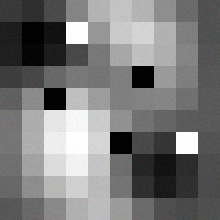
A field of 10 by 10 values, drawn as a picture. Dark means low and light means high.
Calmest part: bottom right. Ninth with the lowest average: top left. Lone odd cells: 5, 2 higher and 3 lower than their neighbours.
